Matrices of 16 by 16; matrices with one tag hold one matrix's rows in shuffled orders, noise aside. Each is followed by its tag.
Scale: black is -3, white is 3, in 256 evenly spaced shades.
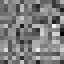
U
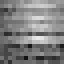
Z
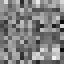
U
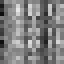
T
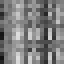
T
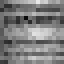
Z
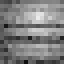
Z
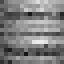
Z
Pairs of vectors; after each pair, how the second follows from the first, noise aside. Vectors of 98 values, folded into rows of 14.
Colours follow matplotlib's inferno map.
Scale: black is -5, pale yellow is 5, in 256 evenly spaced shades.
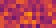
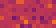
partly zeroed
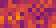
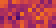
negated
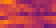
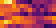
scaled up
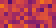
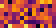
scaled up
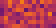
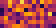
scaled up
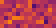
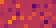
partly zeroed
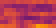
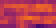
negated
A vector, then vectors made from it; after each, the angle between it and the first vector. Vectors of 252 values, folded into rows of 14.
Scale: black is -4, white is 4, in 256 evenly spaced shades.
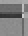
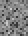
orthogonal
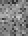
partly opposed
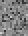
orthogonal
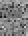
partly aligned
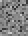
orthogonal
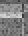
nearly opposite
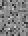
orthogonal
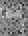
partly opposed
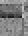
nearly parallel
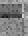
nearly parallel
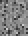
orthogonal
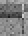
nearly parallel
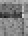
nearly parallel
